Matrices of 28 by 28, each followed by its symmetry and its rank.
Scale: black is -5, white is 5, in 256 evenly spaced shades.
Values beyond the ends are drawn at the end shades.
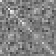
symmetric, rank five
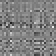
neither, rank three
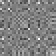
symmetric, rank three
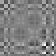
symmetric, rank two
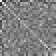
symmetric, rank five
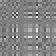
symmetric, rank two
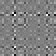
symmetric, rank two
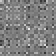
symmetric, rank three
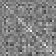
symmetric, rank five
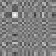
symmetric, rank two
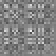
symmetric, rank three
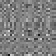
neither, rank three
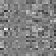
neither, rank three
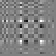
symmetric, rank two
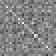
symmetric, rank five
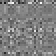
neither, rank three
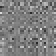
neither, rank three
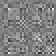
symmetric, rank three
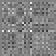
symmetric, rank three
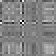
symmetric, rank two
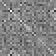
symmetric, rank five
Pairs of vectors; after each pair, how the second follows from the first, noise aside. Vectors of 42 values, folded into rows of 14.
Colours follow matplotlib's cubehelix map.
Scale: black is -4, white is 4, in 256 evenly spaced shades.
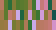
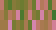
shrunk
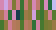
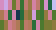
copied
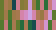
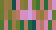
copied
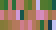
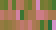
shrunk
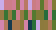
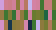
copied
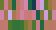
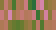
shrunk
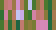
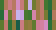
copied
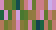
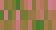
shrunk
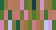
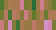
shrunk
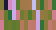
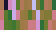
copied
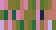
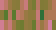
shrunk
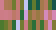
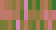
shrunk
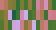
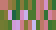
copied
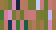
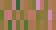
shrunk
